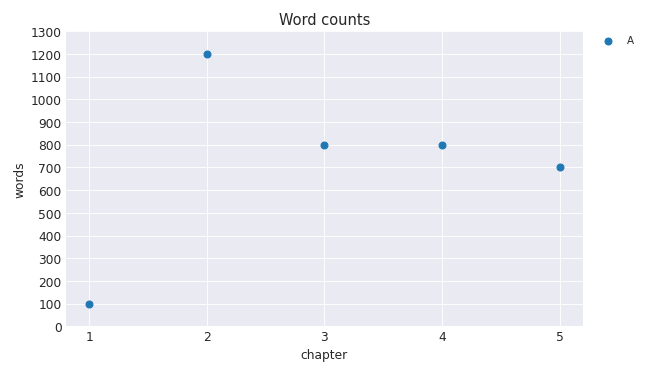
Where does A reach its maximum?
2
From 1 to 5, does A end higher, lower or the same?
higher
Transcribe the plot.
Title: Word counts
x-axis: chapter, ticks 1 2 3 4 5
y-axis: words, ticks 0 100 200 300 400 500 600 700 800 900 1000 1100 1200 1300
Legend: A
Values:
A: 100 1200 800 800 700
